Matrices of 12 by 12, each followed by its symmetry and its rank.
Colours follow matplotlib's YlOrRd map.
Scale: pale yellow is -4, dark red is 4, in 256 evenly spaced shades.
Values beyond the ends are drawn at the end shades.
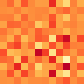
neither, rank two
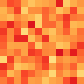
antisymmetric, full rank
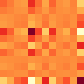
symmetric, rank one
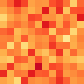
antisymmetric, full rank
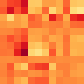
neither, rank two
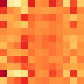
neither, rank two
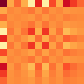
symmetric, rank one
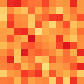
antisymmetric, full rank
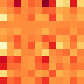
antisymmetric, rank two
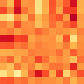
antisymmetric, rank two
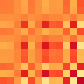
symmetric, rank one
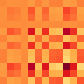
symmetric, rank one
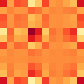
symmetric, rank one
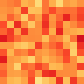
antisymmetric, full rank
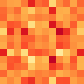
antisymmetric, rank two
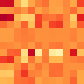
neither, rank two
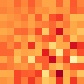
antisymmetric, rank two
